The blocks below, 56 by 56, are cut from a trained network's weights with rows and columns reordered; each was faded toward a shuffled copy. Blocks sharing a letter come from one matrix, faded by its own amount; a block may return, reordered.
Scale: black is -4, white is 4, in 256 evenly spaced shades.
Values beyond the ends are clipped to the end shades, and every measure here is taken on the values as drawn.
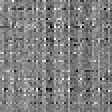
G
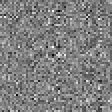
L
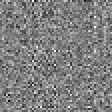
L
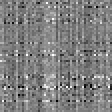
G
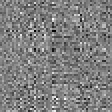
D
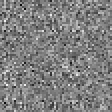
L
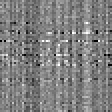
G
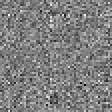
L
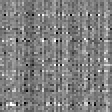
G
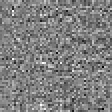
L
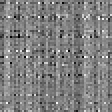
G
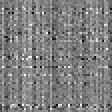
G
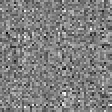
L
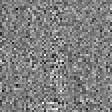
L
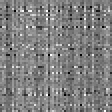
G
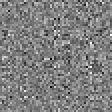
L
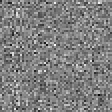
L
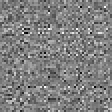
D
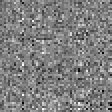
L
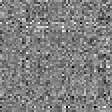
D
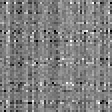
G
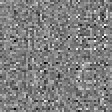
L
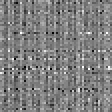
G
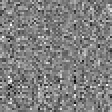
L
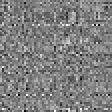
D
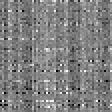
G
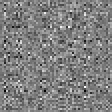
D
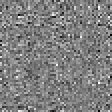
L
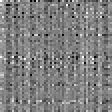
G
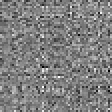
D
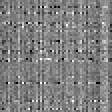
G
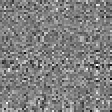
D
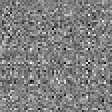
L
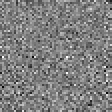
L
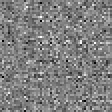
L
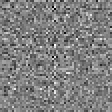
D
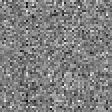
L
